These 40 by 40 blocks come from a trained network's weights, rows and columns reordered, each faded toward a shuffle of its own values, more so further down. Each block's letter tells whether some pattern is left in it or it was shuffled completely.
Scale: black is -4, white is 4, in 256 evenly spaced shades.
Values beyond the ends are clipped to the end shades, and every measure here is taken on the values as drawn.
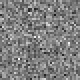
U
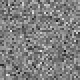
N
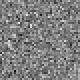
U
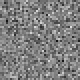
N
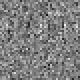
U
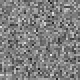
N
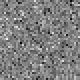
N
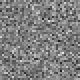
N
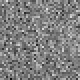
N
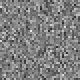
U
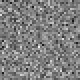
U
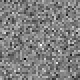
N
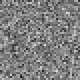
N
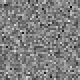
N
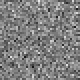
U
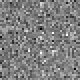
U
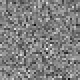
U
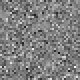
N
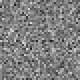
U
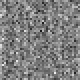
U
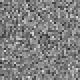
N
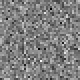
U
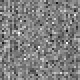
U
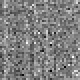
U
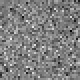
N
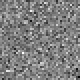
N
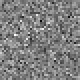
N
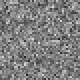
N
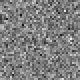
N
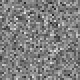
N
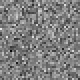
U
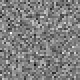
N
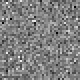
N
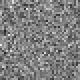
N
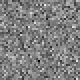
N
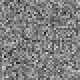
N
